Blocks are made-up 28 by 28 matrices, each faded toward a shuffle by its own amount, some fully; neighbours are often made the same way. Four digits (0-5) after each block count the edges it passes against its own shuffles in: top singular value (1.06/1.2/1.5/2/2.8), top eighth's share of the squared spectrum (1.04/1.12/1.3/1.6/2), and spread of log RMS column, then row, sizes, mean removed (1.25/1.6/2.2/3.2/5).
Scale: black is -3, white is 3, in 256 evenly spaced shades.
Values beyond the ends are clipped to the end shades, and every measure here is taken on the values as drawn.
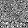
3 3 0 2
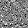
2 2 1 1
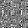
3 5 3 2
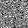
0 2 0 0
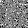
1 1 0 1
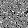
1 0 0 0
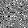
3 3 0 1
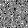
0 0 0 0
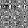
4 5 2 2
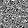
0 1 0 0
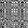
4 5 2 3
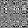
4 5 2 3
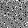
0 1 0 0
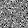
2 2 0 0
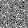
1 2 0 0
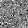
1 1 0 0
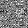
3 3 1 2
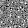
0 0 0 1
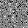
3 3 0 0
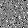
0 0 0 0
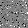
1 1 0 0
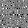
2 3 1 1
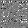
2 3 1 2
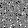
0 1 0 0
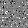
2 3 1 1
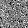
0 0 0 0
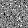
1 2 0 0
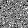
0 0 0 0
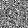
2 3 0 0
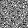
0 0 0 0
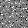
0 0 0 0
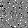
2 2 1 0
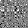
3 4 2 2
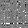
3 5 1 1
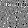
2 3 1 1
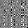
3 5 3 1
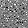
1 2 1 0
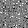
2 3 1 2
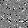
3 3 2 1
